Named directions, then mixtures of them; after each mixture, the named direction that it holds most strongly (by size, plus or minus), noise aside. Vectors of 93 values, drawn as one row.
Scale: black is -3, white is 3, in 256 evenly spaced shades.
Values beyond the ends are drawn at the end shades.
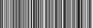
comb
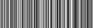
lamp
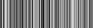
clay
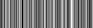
lamp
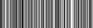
clay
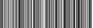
comb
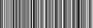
comb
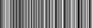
comb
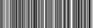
comb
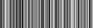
clay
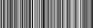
comb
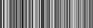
clay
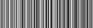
lamp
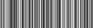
lamp
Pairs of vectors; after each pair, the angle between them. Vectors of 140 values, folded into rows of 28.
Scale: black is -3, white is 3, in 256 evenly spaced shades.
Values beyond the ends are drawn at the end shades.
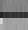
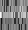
partly opposed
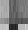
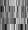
partly opposed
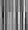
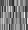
orthogonal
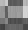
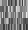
partly aligned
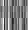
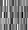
partly aligned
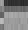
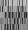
partly opposed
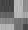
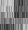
nearly opposite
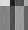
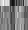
nearly parallel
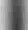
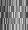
partly opposed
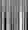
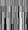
nearly parallel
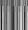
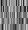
orthogonal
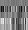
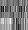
nearly parallel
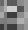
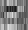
nearly opposite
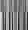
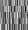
partly aligned
